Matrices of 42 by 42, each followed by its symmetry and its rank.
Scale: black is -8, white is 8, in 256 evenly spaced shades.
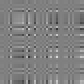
symmetric, rank one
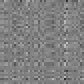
neither, rank three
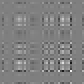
symmetric, rank one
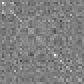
symmetric, rank five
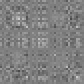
symmetric, rank three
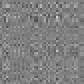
neither, rank three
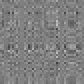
neither, rank three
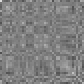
symmetric, rank three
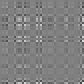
symmetric, rank one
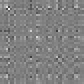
symmetric, rank three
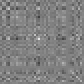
symmetric, rank three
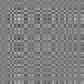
symmetric, rank one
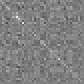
symmetric, rank five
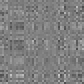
neither, rank three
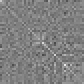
symmetric, rank five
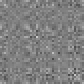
symmetric, rank three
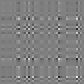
symmetric, rank one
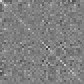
symmetric, rank five
